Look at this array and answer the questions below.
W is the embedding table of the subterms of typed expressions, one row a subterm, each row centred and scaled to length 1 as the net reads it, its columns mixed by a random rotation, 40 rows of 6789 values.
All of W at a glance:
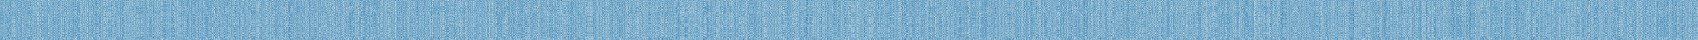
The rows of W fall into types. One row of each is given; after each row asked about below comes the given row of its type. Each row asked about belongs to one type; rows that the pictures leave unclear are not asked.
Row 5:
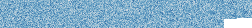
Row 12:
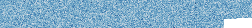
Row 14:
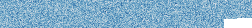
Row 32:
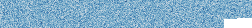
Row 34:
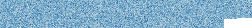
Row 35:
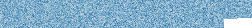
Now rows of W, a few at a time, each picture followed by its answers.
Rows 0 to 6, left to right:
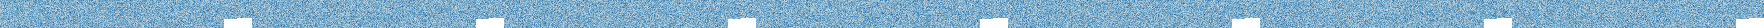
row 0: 32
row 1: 5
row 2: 32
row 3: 14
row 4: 32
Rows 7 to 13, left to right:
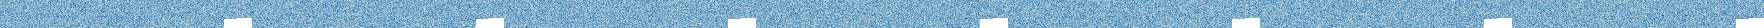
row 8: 12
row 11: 34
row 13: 5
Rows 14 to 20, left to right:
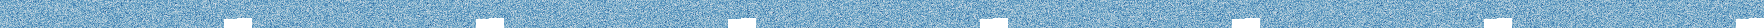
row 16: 5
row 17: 35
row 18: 12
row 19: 35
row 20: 32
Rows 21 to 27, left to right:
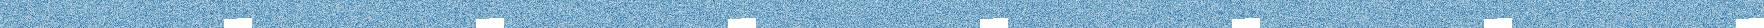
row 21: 35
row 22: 35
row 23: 14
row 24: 34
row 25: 5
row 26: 5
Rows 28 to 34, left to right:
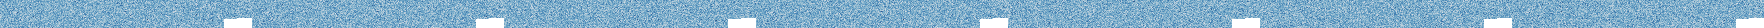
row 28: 35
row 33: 32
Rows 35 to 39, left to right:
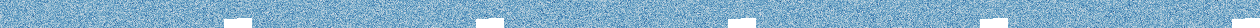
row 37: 34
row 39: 14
